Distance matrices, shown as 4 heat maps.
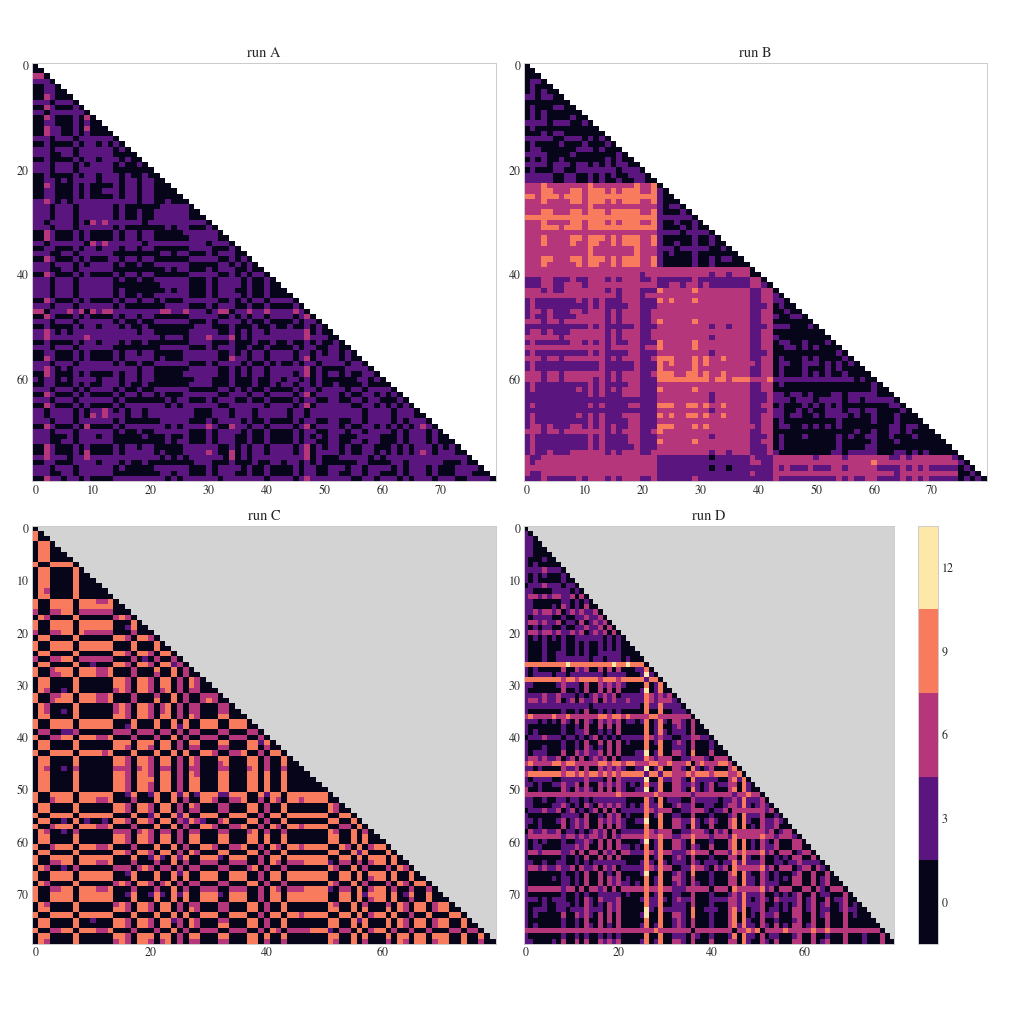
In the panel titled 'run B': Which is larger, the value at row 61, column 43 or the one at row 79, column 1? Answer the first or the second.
the second
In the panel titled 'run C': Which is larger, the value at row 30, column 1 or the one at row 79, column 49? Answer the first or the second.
the first
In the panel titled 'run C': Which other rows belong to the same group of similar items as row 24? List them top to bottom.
0, 3, 4, 5, 6, 8, 9, 10, 11, 12, 13, 17, 21, 26, 29, 30, 31, 34, 35, 36, 39, 41, 42, 44, 45, 46, 47, 48, 49, 50, 53, 54, 56, 58, 59, 60, 62, 65, 68, 72, 73, 75, 76, 78, 79
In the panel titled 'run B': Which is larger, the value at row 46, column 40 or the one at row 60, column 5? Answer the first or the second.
the second
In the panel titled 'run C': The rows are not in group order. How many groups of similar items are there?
2
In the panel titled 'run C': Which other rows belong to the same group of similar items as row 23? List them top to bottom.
1, 2, 7, 14, 15, 16, 18, 19, 20, 22, 25, 27, 28, 32, 33, 37, 38, 40, 43, 51, 52, 55, 57, 61, 63, 64, 66, 67, 69, 70, 71, 74, 77
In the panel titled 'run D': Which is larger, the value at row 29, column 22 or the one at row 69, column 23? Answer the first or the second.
the first
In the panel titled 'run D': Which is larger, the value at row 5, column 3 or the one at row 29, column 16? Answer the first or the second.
the second
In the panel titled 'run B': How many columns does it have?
80
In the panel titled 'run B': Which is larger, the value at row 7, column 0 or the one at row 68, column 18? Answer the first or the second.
the second
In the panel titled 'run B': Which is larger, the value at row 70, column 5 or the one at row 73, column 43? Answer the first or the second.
the first
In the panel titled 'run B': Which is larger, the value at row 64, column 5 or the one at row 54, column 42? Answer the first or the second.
the second
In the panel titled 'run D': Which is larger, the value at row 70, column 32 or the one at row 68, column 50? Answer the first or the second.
the first
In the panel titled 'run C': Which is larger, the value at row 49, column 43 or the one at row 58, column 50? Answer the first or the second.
the first
